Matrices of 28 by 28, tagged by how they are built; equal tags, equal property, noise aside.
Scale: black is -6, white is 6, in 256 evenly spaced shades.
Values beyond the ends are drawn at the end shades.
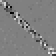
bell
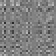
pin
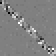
bell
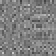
pin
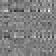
pin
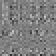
pin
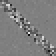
bell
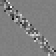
bell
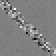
bell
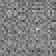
pin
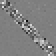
bell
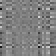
pin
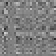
pin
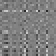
pin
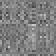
pin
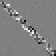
bell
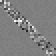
bell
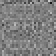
pin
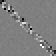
bell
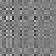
pin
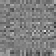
pin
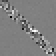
bell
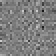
pin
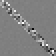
bell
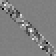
bell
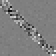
bell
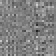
pin
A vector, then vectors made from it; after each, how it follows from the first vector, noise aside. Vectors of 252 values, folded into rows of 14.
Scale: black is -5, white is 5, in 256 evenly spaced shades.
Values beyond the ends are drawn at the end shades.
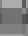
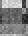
scaled up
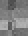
wrapped around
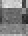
scaled up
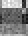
scaled up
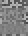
sign-scrambled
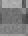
copied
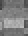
wrapped around
